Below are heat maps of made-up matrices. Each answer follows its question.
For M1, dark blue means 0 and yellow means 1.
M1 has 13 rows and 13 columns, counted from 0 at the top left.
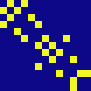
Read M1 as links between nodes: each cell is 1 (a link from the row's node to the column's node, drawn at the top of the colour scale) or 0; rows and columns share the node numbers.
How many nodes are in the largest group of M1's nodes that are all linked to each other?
2
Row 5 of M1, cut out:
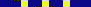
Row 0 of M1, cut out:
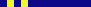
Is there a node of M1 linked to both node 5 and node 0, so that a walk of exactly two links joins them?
yes
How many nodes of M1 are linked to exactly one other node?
4
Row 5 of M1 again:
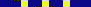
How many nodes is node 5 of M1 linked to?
3
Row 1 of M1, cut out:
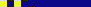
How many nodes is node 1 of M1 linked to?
2
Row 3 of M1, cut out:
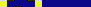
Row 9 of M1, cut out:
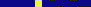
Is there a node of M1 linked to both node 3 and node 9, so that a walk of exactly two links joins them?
yes
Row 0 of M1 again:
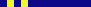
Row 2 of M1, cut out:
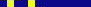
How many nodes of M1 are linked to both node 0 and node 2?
1
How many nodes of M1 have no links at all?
0
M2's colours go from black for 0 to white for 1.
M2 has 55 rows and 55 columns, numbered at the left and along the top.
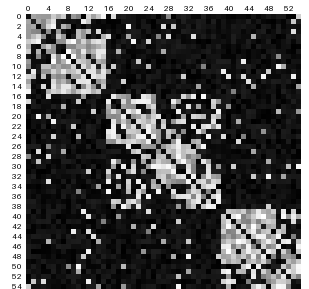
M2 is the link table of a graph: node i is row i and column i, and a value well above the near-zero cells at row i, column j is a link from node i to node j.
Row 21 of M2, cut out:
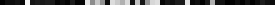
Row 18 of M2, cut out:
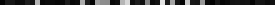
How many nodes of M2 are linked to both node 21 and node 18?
6
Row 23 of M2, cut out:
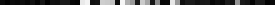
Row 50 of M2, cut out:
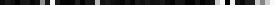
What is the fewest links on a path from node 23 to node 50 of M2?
3
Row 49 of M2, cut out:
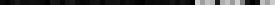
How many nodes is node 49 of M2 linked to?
12
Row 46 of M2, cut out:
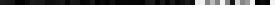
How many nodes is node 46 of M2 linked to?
12
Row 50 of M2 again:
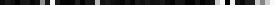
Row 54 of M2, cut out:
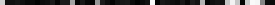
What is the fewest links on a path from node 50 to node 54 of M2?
1
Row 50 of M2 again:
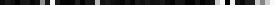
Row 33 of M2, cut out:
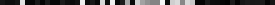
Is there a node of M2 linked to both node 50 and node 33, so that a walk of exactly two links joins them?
no
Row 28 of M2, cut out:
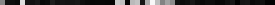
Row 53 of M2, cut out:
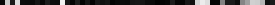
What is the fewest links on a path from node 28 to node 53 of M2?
3
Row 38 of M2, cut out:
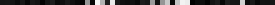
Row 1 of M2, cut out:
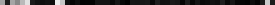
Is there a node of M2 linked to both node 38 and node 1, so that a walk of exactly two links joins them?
no
